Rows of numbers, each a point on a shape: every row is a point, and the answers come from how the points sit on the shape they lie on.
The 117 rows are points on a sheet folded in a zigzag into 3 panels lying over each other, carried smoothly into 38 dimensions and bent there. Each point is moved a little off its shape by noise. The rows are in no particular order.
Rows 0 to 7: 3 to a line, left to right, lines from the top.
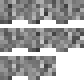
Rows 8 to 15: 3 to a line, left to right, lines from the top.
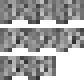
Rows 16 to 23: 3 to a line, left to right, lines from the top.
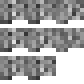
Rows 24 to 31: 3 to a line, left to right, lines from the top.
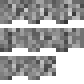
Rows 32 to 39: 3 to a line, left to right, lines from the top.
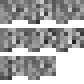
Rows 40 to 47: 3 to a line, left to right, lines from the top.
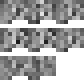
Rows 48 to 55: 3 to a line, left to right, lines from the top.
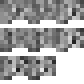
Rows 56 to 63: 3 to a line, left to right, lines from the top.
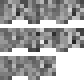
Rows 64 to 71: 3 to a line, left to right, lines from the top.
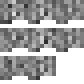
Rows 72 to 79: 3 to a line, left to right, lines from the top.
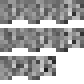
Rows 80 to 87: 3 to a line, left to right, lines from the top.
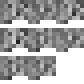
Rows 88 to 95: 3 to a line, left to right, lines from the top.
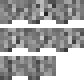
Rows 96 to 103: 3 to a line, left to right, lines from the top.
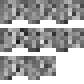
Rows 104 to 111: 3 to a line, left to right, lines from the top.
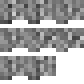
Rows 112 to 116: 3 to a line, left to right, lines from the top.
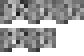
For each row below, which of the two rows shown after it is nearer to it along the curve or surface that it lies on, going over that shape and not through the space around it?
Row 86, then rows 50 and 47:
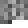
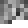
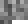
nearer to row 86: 47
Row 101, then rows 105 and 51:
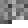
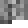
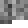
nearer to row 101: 51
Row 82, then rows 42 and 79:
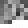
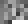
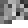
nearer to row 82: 42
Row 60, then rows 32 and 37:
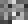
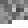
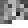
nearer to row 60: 37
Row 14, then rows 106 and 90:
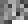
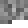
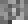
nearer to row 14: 106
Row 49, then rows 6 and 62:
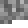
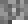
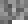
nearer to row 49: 6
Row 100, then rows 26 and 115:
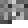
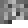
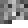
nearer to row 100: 115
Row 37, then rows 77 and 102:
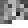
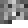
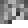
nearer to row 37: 77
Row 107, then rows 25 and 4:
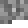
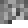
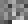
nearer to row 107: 25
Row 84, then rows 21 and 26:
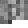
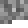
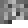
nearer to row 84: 21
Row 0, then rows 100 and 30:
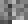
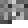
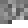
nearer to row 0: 100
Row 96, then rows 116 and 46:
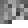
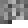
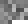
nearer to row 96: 116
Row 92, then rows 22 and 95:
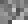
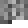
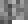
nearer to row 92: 95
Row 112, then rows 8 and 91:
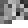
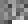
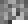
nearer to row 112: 8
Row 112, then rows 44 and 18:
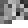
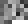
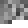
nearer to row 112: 44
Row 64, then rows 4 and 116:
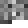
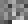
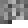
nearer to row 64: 4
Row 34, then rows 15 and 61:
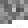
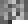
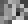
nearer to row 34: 15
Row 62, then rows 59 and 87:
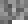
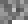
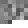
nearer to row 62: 87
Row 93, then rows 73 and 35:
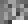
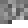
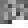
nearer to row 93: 35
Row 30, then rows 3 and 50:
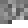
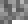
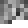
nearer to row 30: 3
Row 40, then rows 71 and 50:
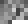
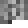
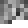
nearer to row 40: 50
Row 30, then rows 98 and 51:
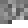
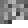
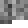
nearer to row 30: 98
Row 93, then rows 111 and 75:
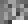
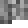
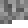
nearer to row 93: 75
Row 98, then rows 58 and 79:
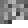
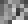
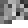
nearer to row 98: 79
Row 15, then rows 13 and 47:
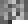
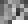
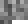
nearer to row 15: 13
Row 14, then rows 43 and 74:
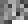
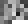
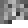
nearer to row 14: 43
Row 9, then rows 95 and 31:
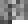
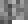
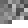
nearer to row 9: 95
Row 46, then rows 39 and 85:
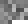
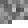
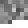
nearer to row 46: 39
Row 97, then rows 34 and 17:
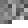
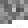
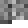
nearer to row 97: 17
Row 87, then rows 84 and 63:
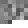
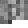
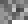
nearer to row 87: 63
